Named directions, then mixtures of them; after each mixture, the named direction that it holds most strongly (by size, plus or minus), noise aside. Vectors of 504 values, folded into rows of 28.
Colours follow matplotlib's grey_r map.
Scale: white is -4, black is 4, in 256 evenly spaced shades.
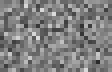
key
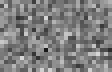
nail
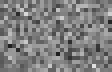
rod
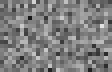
nail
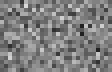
key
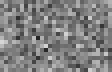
nail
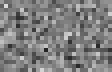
nail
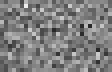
key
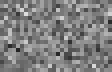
rod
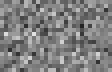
key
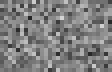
rod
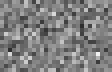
key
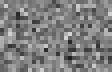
rod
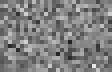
rod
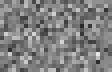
key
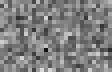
nail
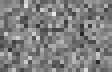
key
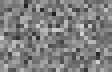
key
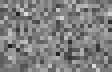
rod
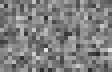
nail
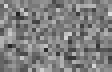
rod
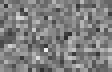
nail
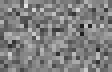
key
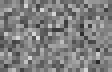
key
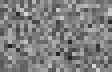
rod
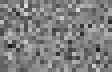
rod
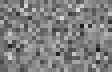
rod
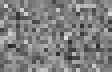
rod
